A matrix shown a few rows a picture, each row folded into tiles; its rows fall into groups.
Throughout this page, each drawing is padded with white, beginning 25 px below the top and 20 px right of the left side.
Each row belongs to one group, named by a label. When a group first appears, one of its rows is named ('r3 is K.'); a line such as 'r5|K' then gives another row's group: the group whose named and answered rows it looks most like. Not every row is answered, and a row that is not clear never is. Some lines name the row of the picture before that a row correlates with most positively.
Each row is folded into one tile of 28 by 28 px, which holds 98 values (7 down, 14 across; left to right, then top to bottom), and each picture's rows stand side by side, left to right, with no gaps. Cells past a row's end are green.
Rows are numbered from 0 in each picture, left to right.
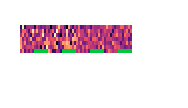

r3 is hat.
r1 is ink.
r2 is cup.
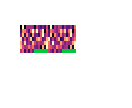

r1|cup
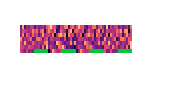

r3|cup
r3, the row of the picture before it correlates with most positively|1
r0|cup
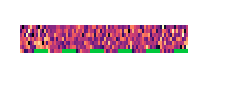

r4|hat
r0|ink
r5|cup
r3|cup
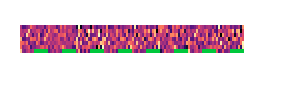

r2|cup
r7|cup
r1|hat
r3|cup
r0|ink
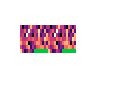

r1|ink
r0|ink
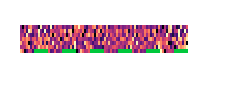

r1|cup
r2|hat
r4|cup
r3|cup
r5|ink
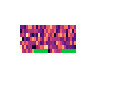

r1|hat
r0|ink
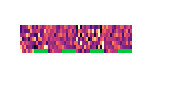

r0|ink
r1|hat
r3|hat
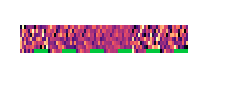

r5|hat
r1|hat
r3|hat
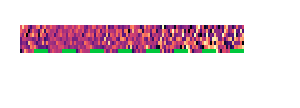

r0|hat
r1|hat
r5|cup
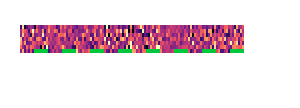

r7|ink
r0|cup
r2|ink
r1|hat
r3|cup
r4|ink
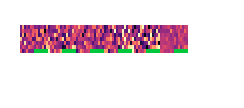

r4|ink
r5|ink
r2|hat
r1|ink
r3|ink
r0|cup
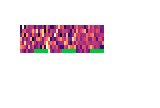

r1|ink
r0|cup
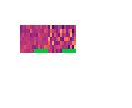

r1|cup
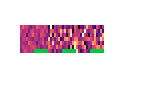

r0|hat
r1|cup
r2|ink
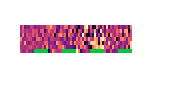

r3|cup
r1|hat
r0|cup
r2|ink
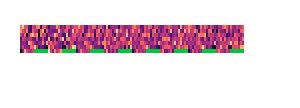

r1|ink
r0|hat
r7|ink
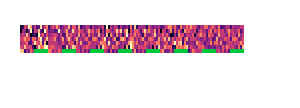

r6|hat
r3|cup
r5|ink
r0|ink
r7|cup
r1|ink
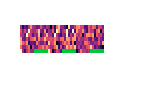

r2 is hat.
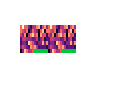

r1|hat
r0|hat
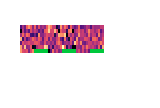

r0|ink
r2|cup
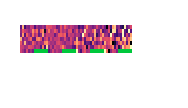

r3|ink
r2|ink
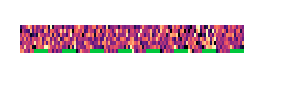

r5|hat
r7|hat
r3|cup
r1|cup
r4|ink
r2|hat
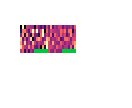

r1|cup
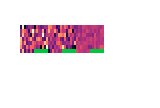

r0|cup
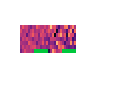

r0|hat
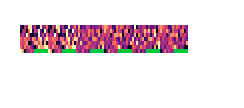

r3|hat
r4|cup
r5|hat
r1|ink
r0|ink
